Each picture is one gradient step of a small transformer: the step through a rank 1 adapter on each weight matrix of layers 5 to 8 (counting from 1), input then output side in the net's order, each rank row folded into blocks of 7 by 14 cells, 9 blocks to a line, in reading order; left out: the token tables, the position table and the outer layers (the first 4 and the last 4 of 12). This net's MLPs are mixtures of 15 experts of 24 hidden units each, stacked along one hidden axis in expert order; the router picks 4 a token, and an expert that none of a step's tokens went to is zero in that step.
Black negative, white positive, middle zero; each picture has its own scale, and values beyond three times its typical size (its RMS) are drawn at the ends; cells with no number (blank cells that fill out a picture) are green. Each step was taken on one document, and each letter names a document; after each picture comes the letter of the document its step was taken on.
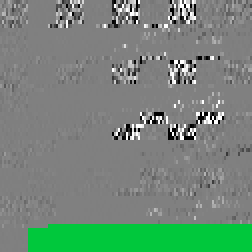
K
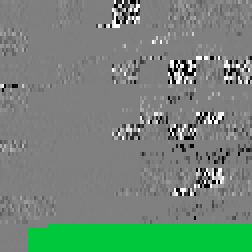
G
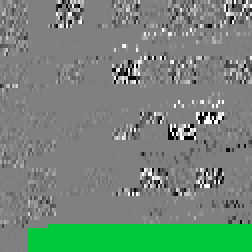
K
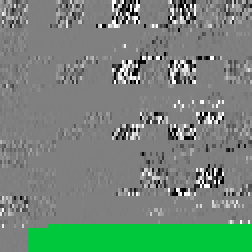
K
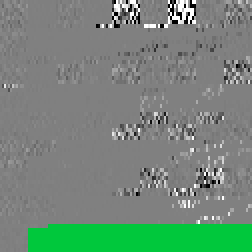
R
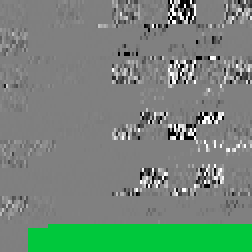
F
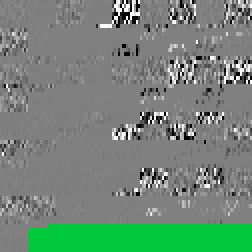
F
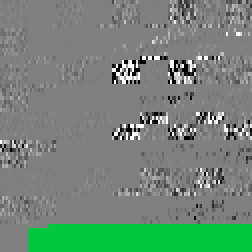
G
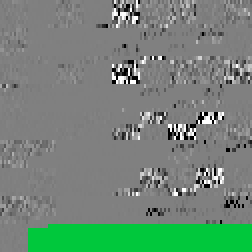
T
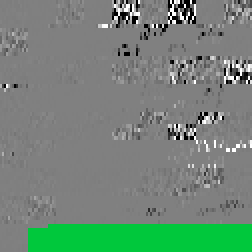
F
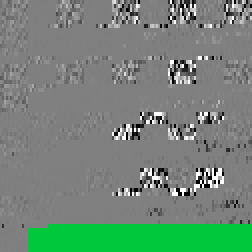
K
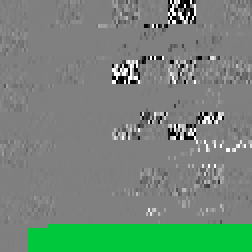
F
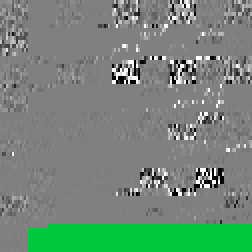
T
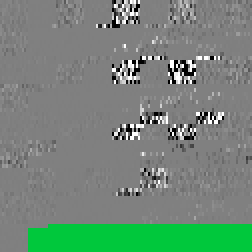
G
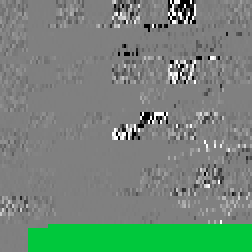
F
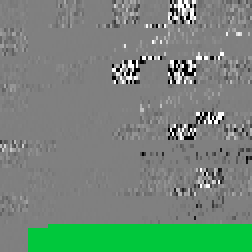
G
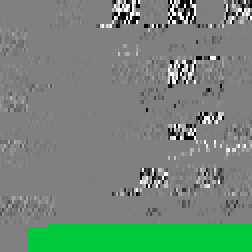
F
